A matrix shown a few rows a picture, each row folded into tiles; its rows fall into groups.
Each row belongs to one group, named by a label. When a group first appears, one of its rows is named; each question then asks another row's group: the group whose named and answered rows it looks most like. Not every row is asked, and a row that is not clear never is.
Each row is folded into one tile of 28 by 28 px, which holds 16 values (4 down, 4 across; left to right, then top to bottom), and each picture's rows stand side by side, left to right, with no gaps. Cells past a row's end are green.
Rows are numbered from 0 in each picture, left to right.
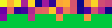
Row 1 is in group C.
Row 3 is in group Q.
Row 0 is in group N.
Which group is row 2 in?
Q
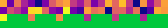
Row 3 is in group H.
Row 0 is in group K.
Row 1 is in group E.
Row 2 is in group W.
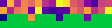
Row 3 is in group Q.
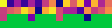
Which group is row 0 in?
C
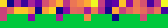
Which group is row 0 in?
C
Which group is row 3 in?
Q
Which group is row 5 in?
H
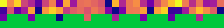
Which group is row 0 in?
N
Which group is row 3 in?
Q
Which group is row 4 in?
N
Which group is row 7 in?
H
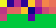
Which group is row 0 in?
C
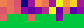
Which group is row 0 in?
Q
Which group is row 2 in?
N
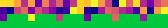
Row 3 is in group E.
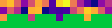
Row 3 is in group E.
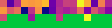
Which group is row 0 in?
H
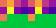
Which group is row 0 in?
W
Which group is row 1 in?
W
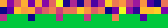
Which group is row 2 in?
C
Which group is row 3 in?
H
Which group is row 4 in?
W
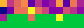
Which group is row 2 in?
K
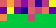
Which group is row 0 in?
W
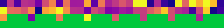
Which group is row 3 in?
K
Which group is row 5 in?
C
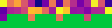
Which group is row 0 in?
N
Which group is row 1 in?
E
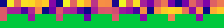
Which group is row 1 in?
N
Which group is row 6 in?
E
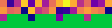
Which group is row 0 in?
H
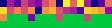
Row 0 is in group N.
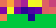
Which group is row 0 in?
W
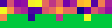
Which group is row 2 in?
H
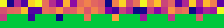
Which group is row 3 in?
Q
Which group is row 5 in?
N
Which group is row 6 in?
H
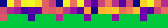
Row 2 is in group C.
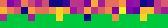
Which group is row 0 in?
H
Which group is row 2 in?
E
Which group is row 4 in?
W
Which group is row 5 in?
E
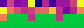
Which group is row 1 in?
C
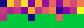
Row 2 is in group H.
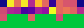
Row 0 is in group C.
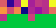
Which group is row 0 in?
H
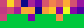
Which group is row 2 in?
W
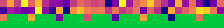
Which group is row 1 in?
W
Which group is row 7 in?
E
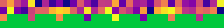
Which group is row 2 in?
E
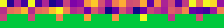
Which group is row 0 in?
C
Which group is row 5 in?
K
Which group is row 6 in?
H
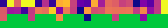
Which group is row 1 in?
C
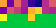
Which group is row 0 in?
K
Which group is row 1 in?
E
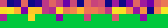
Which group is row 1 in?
E
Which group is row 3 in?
Q
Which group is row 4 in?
E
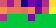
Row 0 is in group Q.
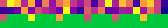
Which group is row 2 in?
W
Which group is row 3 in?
H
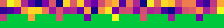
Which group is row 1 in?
E
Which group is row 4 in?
K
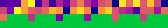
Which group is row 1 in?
C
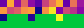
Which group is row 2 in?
K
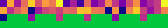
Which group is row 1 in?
N
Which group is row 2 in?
C
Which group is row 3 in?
H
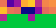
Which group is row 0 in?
H
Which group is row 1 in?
N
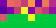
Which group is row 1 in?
K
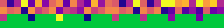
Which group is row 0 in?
H
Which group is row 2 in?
K
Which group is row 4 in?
H
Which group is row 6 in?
N
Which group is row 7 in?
N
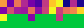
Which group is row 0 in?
K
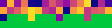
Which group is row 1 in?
E
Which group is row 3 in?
C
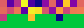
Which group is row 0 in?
H
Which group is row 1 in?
E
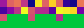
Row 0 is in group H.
